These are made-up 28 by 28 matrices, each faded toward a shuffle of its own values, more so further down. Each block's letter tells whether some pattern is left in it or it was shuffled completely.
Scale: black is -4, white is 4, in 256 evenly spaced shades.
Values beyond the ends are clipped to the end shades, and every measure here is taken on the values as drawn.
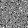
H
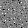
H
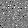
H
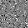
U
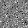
U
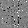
U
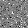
U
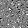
U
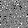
U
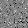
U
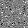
U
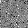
U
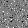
H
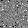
U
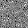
U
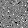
H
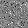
U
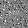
H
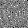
U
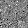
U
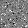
H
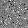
H
